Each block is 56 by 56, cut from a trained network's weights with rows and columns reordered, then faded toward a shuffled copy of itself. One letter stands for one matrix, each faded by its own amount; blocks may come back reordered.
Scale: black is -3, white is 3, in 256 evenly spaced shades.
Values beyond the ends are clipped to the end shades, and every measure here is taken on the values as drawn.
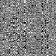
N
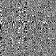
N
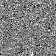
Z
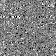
Z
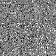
Z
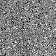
Z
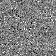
Z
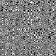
N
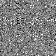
Z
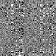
N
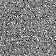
Z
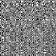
N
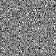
N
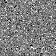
Z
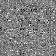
Z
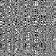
N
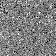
Z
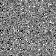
Z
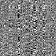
N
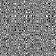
N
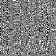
N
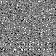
Z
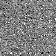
Z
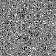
Z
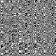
N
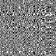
N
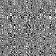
N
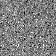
Z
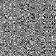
N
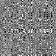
N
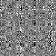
N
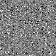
Z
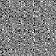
N
